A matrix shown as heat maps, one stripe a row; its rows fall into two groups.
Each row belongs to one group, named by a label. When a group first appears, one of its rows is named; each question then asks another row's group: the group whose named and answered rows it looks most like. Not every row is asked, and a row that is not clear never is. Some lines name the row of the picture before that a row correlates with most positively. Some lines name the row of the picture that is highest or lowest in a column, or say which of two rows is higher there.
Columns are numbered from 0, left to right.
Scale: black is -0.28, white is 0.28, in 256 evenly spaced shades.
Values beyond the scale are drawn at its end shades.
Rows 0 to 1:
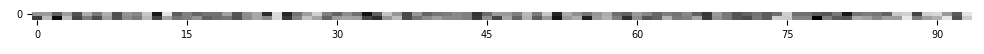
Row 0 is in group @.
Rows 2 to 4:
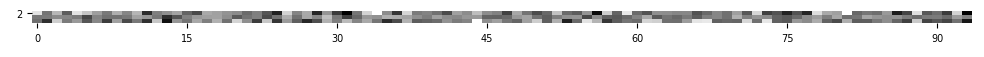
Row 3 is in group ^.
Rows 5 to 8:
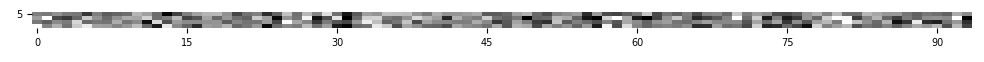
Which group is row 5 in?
^
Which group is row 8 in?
@
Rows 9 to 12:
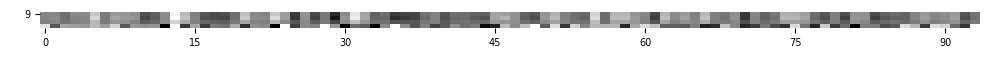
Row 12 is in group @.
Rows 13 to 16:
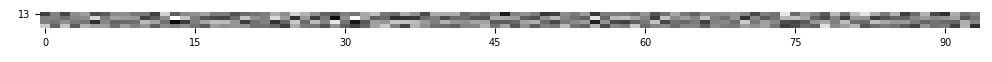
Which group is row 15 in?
^
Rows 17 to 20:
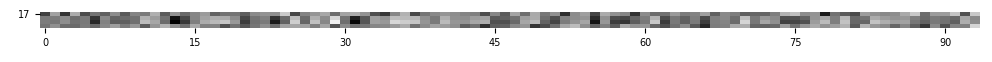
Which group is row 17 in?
@
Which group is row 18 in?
^
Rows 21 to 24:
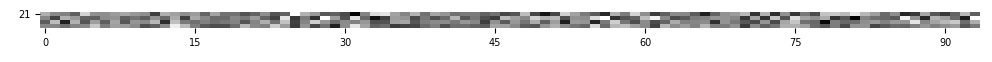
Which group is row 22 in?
@
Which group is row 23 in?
@
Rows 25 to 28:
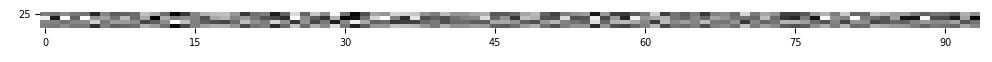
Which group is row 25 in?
^
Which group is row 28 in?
^
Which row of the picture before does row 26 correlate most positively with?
21
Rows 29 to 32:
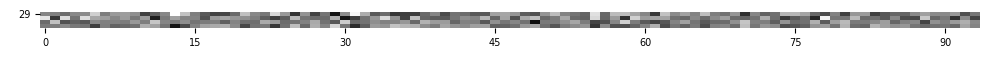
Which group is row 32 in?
^
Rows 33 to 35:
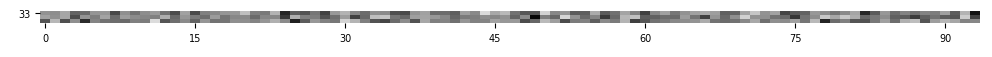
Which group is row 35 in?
@
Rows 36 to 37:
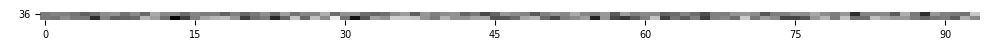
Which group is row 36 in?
@
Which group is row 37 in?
^
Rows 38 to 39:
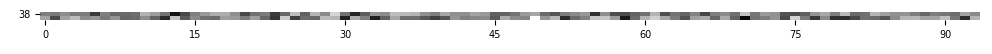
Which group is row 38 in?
^
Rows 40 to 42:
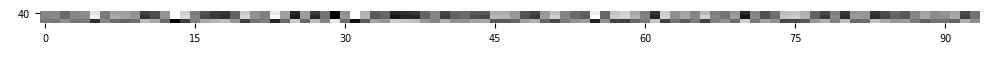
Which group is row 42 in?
^
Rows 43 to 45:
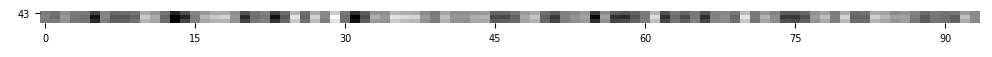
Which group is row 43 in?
^
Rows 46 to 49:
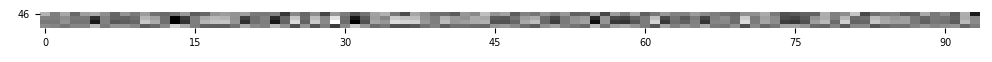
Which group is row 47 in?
^
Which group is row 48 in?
^
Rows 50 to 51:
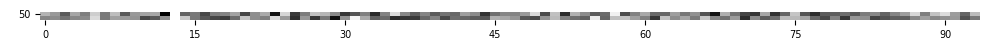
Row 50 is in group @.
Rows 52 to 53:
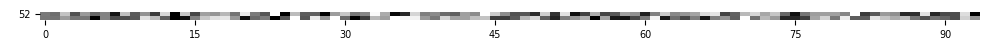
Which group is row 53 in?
^
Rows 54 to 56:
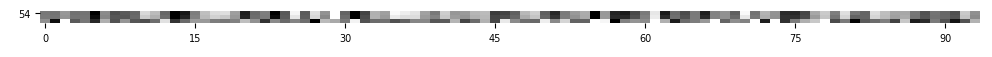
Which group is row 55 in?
^
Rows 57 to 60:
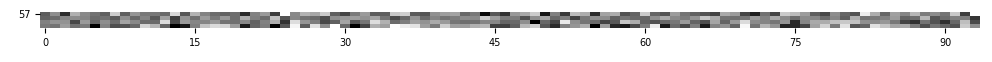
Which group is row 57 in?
@
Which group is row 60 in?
^
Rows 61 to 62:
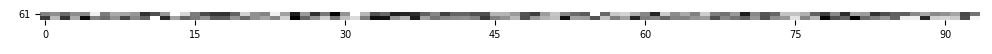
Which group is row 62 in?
@
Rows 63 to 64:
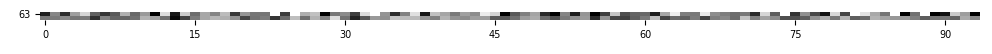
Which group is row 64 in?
^
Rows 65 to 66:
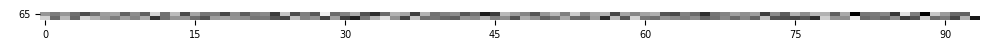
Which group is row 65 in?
@
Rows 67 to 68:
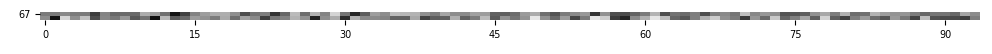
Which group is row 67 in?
^
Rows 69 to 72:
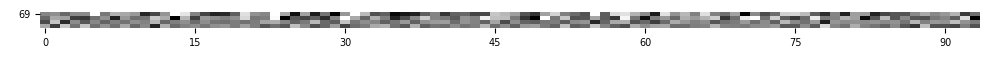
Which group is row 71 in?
@
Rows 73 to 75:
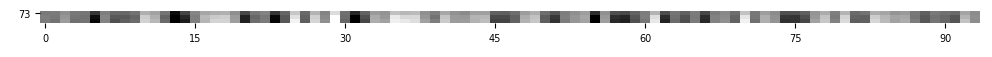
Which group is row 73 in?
^
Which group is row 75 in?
^
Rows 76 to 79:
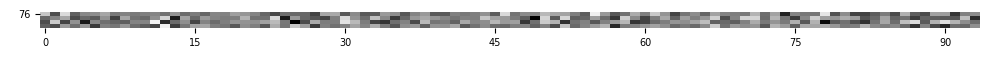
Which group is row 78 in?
@
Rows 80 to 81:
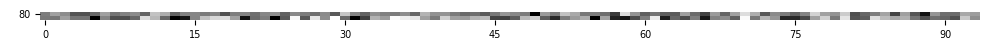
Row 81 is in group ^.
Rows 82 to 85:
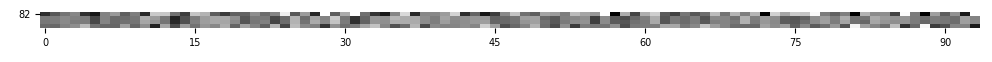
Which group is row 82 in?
@
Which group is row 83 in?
^
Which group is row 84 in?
^
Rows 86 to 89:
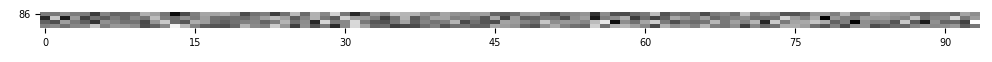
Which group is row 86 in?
^
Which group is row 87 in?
@
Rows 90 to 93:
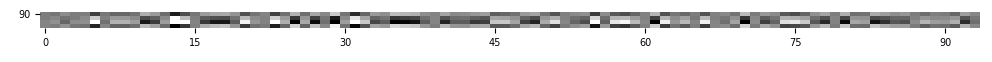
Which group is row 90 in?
^
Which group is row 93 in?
^
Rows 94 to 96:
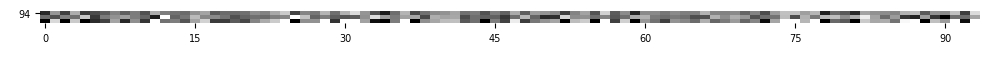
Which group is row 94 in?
@
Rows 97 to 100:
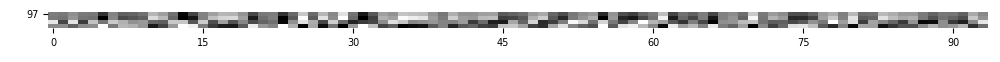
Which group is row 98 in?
^
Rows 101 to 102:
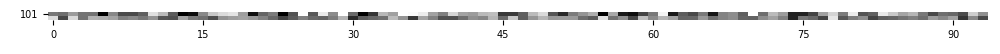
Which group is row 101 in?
^
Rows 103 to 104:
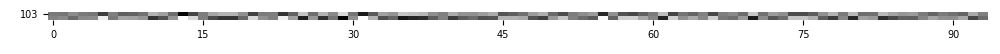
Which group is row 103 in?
^
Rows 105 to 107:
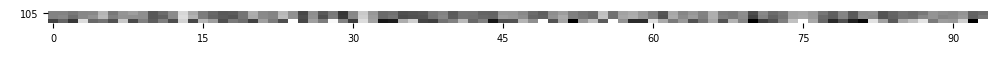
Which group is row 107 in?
@
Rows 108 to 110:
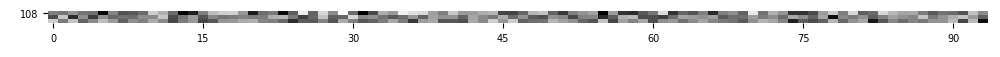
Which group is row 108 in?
^
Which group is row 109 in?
@
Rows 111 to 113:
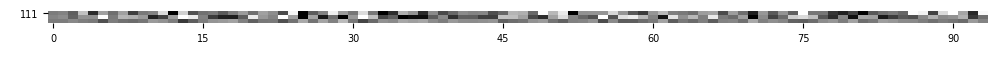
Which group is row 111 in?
@
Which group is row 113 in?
^
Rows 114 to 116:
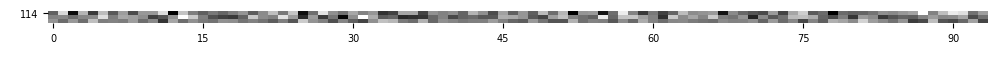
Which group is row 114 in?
@
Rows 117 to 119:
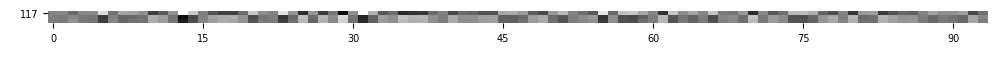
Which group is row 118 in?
^
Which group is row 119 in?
^
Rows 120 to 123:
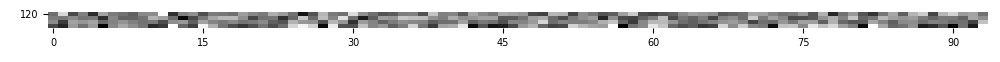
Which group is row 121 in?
^
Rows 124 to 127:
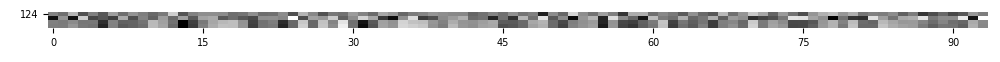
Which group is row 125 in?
@
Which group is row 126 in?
^
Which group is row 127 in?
^
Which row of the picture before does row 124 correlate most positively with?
123
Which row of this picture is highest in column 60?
125
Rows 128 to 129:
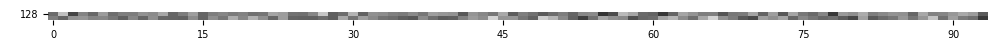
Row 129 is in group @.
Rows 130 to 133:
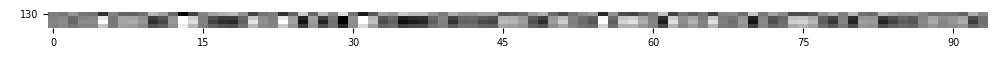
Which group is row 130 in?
^
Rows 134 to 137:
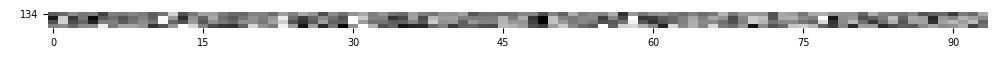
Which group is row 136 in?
@
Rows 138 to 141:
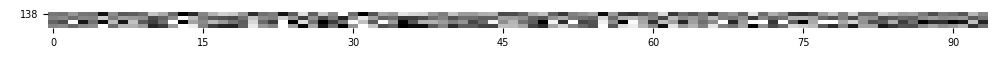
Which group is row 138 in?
^
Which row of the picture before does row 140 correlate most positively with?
134
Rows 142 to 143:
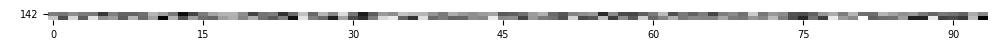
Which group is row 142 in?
^
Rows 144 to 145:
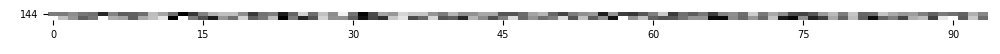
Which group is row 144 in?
^
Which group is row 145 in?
@
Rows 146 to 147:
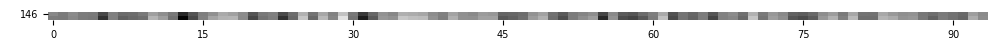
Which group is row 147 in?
^
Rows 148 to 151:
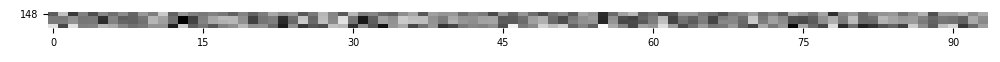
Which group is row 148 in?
@
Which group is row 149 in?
^
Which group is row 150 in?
^
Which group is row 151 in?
@
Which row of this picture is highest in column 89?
151
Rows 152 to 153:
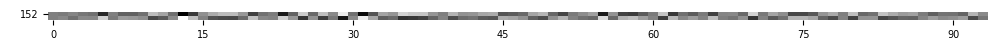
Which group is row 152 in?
^
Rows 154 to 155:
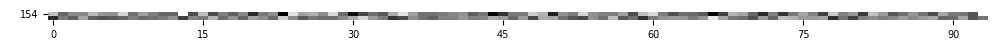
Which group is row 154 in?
@
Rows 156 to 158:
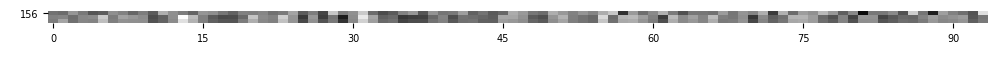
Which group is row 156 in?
@
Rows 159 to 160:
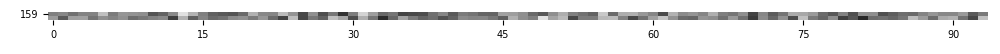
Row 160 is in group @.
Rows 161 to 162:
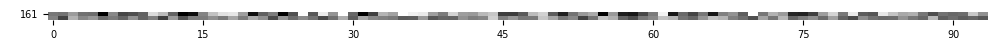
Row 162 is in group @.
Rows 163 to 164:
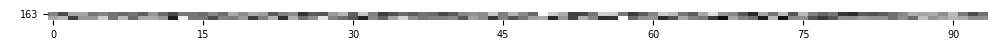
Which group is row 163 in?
@
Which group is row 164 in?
@
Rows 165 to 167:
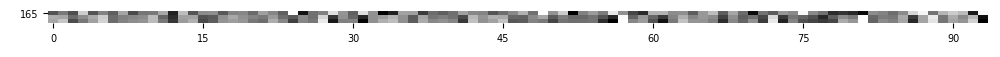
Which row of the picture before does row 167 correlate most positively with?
164
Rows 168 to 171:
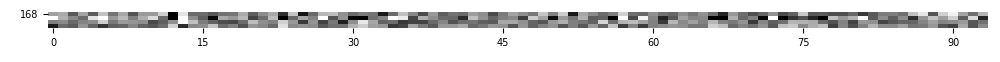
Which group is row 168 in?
@
